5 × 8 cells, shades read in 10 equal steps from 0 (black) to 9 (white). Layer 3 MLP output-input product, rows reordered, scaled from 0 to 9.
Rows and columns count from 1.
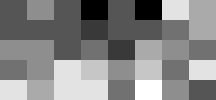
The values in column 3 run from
3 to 8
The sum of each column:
23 24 25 21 17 25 26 27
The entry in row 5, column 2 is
6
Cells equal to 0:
2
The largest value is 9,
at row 5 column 6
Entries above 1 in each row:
6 8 8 8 8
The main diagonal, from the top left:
3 3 3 7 4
